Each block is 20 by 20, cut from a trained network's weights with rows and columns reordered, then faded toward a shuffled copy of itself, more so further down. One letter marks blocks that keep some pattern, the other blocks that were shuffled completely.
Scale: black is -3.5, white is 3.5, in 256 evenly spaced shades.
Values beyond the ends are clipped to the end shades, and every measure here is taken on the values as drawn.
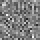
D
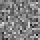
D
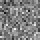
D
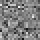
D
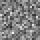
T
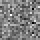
T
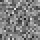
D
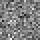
T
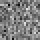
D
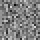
D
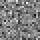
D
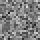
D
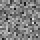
T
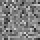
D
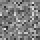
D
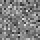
T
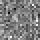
D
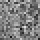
D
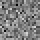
T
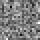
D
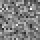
T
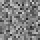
T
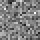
T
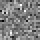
T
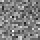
T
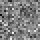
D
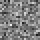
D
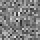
D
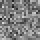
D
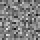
D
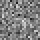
T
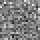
T
